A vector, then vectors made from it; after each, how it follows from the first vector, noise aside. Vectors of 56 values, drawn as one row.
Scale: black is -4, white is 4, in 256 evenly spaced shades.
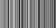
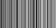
reversed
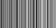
reversed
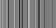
partly zeroed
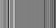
partly zeroed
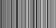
reversed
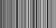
reversed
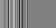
partly zeroed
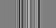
partly zeroed
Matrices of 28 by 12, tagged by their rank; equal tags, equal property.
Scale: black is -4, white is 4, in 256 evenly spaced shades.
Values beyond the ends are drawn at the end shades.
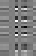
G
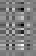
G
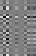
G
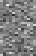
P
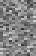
P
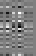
G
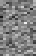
P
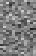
P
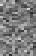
P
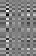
G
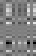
G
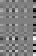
G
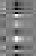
G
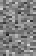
P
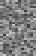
P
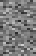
P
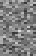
P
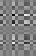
G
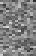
P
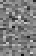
P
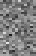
P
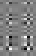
G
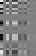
G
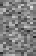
P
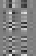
G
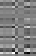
G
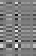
G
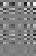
G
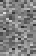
P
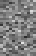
P
